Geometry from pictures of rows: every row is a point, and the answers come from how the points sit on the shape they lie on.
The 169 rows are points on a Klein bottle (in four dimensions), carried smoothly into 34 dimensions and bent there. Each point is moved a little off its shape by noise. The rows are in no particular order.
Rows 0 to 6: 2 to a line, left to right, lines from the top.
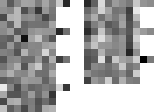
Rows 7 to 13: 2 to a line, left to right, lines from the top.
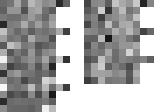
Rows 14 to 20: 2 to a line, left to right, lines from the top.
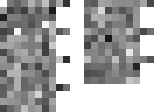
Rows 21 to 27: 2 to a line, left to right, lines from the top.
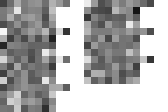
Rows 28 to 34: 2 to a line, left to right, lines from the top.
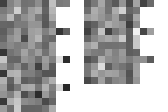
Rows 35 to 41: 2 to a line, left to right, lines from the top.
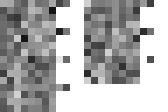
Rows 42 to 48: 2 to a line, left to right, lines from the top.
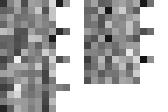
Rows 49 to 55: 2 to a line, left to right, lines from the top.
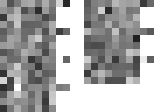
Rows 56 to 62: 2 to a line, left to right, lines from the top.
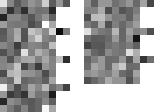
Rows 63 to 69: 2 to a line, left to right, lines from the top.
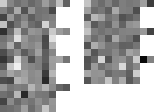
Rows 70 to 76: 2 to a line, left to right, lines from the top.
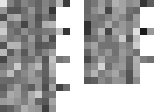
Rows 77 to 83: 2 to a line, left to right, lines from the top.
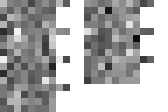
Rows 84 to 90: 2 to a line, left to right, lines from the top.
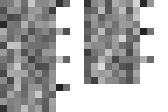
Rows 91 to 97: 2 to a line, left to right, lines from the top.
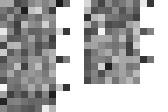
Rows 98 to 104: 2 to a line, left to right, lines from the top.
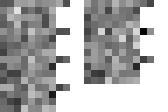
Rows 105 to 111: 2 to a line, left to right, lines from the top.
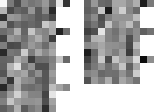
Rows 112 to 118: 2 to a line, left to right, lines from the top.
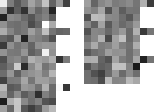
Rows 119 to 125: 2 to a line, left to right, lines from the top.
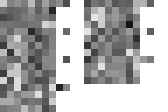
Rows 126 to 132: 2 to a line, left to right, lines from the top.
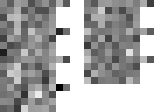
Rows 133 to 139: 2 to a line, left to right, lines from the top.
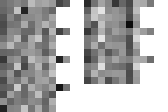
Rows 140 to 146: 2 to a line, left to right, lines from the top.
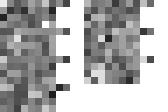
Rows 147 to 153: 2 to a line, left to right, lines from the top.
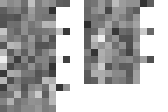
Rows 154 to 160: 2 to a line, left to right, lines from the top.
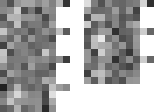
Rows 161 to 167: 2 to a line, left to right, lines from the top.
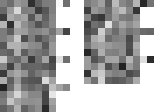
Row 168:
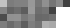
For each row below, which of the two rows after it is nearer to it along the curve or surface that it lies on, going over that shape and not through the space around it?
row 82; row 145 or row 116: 116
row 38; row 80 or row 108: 80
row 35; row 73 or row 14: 14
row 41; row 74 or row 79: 74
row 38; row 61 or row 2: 61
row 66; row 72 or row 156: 156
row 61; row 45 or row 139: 139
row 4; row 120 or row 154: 154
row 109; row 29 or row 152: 152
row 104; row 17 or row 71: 71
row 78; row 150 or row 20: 20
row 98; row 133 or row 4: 4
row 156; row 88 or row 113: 113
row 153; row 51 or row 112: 51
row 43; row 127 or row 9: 9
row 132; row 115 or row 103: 103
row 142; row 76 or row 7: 76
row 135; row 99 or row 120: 99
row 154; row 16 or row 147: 16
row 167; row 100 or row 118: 118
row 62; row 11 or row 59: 59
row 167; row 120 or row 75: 120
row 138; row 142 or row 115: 142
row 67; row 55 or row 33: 55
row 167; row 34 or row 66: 34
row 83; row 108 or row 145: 108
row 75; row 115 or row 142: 142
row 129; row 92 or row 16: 92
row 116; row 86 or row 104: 104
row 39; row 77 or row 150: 150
